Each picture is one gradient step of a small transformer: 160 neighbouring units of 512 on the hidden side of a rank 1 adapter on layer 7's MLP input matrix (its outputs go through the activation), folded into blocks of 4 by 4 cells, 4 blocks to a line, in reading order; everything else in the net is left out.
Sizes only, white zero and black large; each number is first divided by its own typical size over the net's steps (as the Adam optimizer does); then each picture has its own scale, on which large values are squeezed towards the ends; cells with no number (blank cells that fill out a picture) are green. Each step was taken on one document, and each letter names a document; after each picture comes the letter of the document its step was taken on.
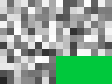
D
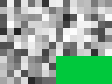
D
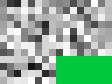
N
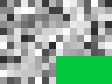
D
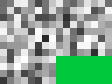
D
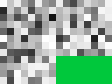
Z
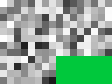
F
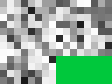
F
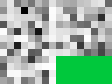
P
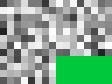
D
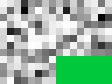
P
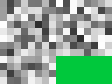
N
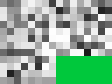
N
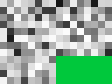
F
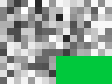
F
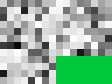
P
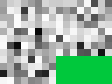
P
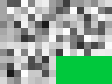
N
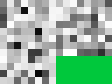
P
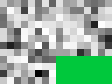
P
